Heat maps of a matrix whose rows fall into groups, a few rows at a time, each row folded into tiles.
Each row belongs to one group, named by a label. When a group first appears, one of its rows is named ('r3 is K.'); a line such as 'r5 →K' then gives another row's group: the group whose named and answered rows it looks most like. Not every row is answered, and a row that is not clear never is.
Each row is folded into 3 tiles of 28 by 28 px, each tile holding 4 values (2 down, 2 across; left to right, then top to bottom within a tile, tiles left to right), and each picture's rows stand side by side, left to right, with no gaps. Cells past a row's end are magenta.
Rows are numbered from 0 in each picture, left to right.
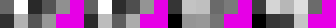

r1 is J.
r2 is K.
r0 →J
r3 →K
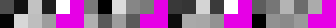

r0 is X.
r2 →X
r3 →X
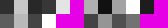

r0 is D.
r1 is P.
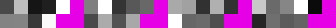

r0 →D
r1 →J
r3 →P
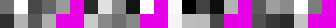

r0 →J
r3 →K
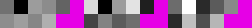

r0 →P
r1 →P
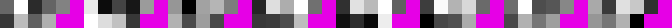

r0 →J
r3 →K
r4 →K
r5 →K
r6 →J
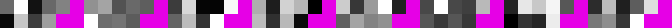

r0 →J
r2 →D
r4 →P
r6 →K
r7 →D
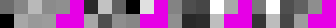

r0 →X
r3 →J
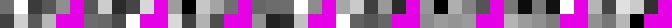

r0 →J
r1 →D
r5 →P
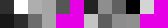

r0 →K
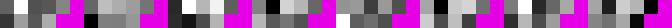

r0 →J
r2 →K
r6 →J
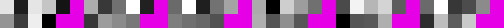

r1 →P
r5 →J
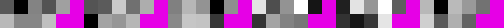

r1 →X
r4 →K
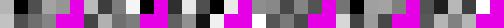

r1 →P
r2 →D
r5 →X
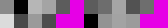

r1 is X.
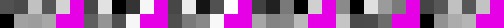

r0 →X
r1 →D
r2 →D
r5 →X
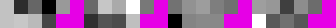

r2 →X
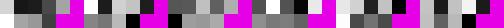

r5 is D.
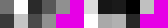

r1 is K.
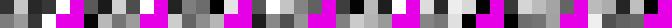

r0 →D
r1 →X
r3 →K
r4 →X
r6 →K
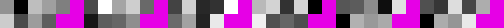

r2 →D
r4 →X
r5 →X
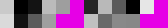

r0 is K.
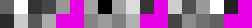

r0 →J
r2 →P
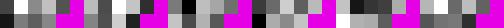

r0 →K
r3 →X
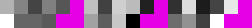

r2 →D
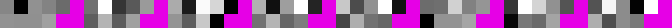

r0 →P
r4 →P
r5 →X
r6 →K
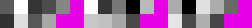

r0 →J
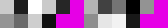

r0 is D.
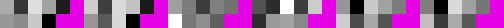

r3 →X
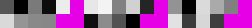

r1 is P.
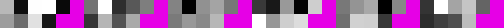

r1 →J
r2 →P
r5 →K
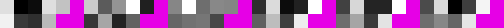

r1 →P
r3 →D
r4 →D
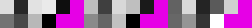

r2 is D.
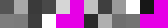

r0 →D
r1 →P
